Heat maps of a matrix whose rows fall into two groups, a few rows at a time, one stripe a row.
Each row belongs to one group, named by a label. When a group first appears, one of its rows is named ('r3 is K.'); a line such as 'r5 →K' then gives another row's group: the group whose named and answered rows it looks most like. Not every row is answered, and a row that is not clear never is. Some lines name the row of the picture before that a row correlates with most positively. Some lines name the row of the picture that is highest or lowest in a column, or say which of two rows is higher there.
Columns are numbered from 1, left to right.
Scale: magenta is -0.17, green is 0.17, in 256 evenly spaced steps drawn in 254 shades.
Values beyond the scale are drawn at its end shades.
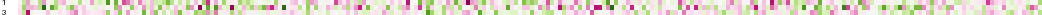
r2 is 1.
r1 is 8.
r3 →8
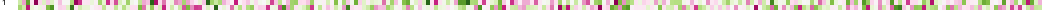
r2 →1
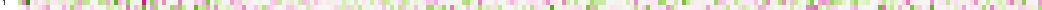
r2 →8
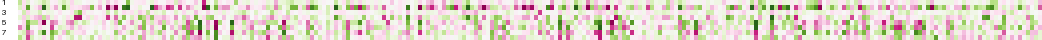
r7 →1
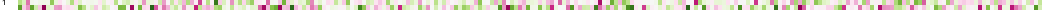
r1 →1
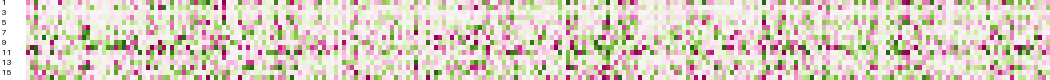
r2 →8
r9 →8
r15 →8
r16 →1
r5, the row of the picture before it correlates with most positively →1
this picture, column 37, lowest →10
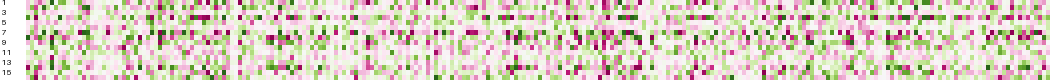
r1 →1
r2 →8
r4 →1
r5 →8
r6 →8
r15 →1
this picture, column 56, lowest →7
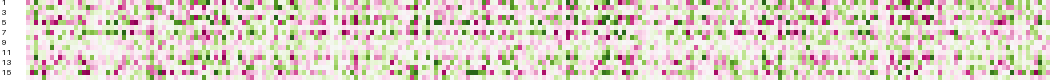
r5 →8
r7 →8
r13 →8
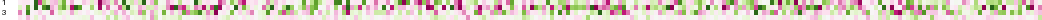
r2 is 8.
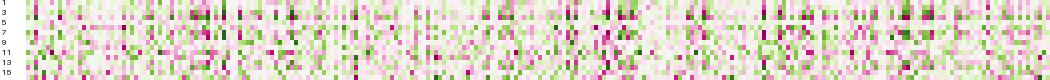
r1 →1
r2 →1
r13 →1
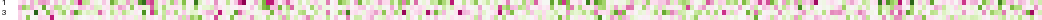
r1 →8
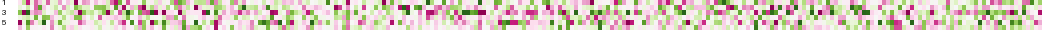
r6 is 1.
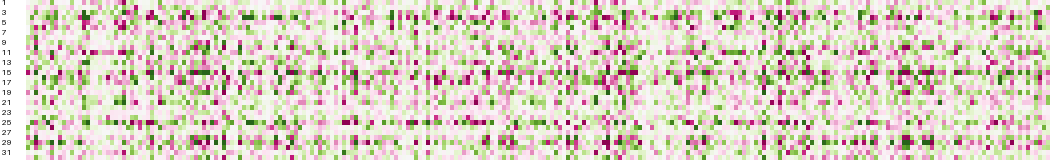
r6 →8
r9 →1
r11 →8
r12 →1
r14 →1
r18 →1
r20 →8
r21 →8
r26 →1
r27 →1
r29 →1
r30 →1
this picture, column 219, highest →15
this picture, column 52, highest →25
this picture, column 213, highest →15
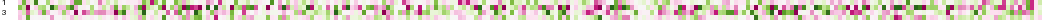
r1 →8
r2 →1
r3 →8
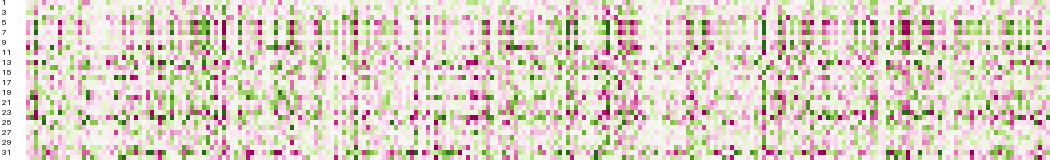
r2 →1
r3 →1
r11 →1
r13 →8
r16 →8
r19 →8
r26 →1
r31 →8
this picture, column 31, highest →31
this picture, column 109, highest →14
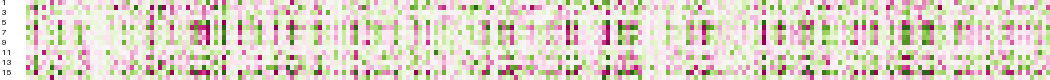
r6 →1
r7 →1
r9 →1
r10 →8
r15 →1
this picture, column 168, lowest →14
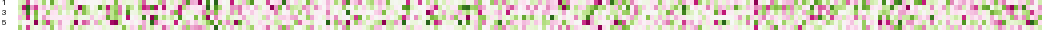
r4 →8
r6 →1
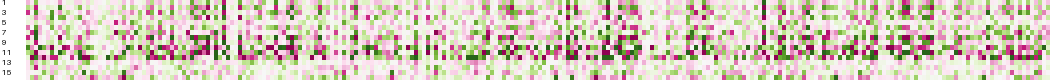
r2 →1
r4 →1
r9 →1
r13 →8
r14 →8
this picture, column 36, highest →11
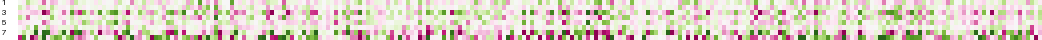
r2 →1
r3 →8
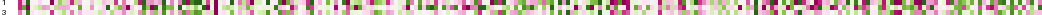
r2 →8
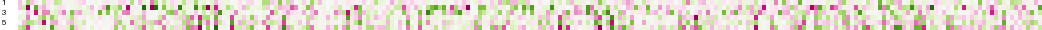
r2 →8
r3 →8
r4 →1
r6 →1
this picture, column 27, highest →6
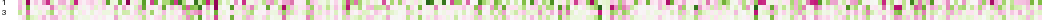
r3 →1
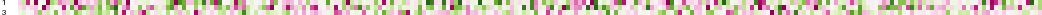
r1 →8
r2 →8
